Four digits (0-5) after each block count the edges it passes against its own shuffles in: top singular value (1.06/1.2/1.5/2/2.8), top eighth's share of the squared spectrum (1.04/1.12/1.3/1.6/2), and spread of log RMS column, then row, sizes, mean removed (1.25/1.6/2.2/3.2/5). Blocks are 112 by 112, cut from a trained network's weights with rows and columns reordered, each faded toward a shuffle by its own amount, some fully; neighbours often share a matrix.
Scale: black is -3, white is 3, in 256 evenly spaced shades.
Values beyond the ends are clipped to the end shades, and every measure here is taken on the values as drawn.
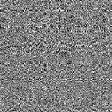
4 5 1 3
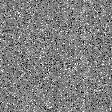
1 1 0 0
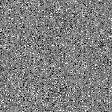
2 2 1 1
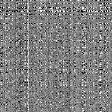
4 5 3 4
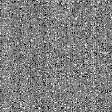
3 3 2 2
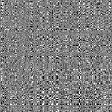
4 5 4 4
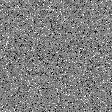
0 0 0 0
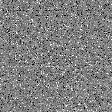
1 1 1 0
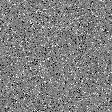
0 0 0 0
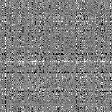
4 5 4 3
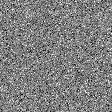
0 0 0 0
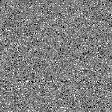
3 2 1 2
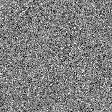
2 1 0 0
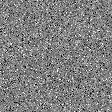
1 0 0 0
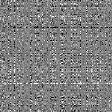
4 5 4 3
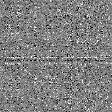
3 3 2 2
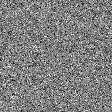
2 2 0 1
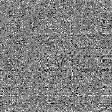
3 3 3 1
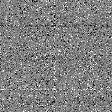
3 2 2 1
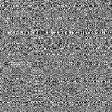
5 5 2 4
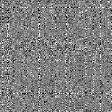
4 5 3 3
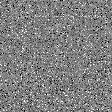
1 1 1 0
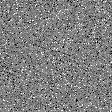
0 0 0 0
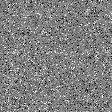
1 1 1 0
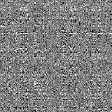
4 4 3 2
